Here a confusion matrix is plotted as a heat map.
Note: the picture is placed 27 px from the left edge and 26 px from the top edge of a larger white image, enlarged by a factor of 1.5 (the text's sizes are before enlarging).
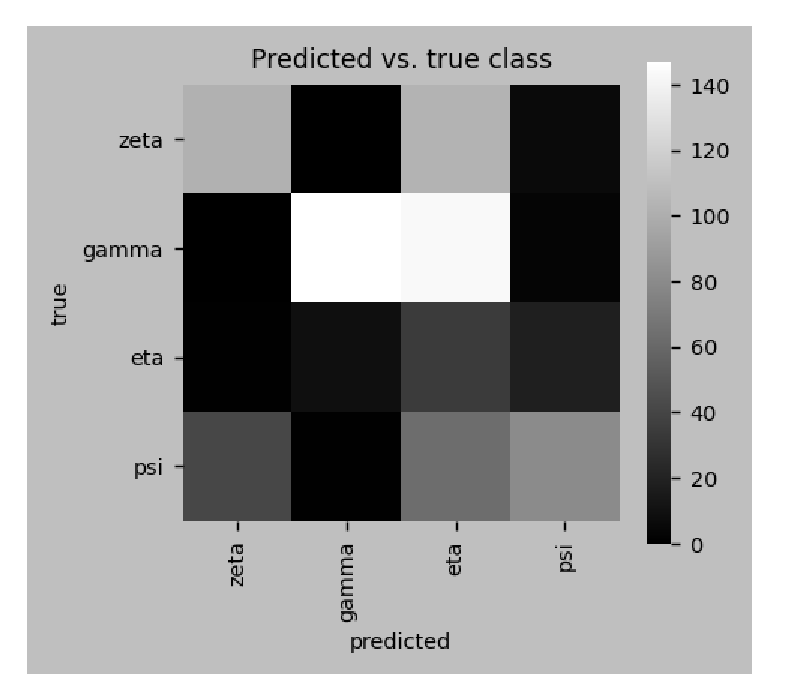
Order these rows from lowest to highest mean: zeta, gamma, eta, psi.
eta, psi, zeta, gamma
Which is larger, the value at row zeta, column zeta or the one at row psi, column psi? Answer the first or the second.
the first
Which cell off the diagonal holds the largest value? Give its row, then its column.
gamma, eta
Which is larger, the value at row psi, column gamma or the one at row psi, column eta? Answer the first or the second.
the second
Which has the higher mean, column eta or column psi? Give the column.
eta
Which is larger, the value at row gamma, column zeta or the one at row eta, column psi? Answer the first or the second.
the second
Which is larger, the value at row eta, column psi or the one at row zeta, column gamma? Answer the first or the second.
the first
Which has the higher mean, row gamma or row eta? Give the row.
gamma
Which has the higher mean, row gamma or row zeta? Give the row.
gamma
